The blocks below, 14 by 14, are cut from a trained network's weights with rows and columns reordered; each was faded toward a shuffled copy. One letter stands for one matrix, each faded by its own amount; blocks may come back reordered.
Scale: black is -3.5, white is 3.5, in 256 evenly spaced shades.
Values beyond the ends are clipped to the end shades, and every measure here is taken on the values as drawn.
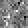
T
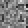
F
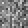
T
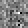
T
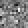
F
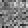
F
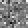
F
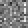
F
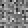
T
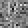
T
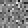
F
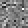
F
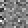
F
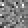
F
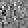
F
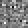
T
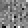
T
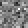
F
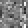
F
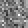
T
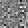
F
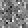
T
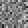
F
